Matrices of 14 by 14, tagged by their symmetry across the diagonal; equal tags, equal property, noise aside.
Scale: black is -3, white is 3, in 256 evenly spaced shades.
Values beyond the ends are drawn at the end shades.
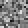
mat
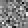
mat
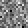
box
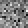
box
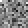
box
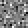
mat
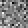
mat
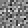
mat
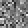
box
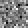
box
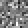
box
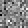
box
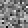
mat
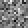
box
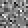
mat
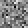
box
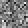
box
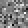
mat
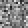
box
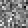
box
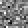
box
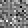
mat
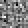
mat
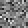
box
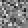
mat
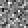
mat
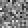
mat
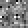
mat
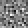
mat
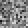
box
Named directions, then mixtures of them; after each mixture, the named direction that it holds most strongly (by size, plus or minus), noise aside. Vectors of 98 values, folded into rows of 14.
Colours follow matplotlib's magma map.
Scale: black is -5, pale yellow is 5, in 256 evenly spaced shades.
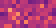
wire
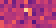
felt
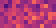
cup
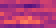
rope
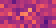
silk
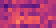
rope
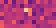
felt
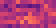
rope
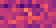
cup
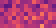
cup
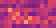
wire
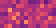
wire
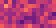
felt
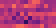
rope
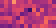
silk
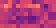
cup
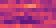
rope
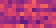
rope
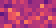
wire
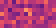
felt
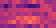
rope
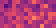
cup
